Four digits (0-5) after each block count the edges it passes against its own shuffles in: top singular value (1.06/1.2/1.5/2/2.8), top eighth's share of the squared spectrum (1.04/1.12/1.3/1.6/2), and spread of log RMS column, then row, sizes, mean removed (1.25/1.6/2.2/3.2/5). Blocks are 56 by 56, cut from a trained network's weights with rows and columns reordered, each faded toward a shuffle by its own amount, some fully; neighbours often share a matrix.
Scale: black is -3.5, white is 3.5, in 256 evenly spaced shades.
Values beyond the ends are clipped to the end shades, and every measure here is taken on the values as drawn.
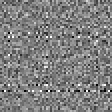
4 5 2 3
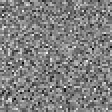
3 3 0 2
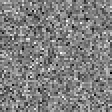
0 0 0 0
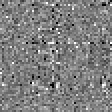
3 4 2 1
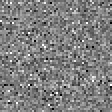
2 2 1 1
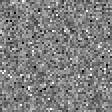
0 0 0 0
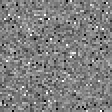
1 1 0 0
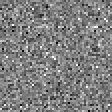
2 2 0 1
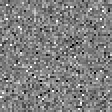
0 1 0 0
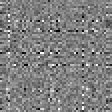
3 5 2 2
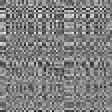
5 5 2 4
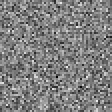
0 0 0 0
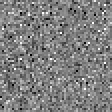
3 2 1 1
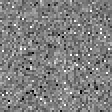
2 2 0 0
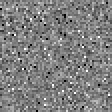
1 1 0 0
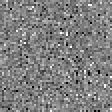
2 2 1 0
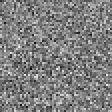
2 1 0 0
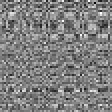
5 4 1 3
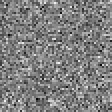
2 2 0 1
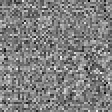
3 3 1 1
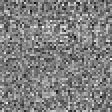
3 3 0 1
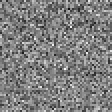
2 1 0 0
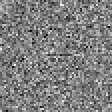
1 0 0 0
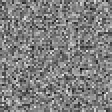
1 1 0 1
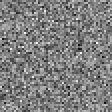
3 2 0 0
